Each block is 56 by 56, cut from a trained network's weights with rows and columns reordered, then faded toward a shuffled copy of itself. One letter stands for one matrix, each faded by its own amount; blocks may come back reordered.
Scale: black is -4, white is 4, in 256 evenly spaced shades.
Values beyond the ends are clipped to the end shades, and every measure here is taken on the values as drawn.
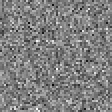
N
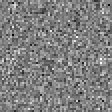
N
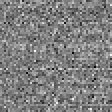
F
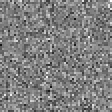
N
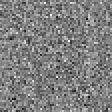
N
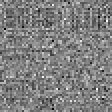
F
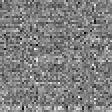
F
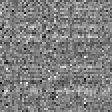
F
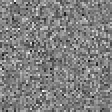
N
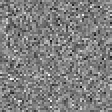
N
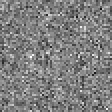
N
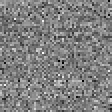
F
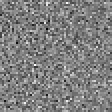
N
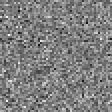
N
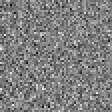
N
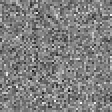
N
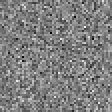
N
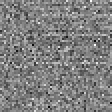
F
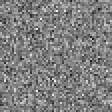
N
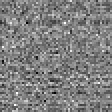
F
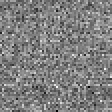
F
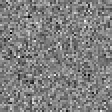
N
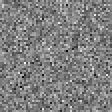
N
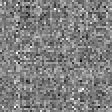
F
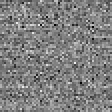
F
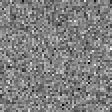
N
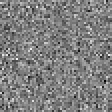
N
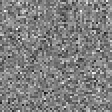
N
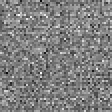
F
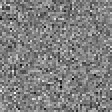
N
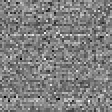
F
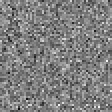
N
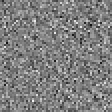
N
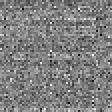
F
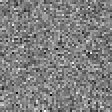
N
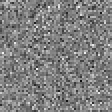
N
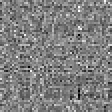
F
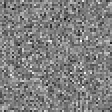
N
